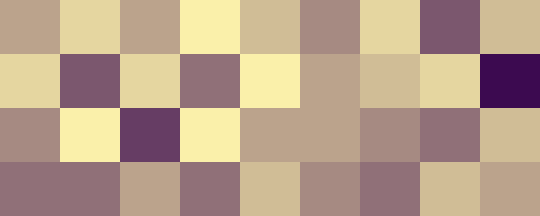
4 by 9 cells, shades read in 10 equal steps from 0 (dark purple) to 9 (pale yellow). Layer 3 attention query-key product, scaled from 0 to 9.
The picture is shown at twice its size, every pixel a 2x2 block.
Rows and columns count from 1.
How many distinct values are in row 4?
4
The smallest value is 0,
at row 2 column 9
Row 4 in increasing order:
4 4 4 4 5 6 6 7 7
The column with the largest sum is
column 5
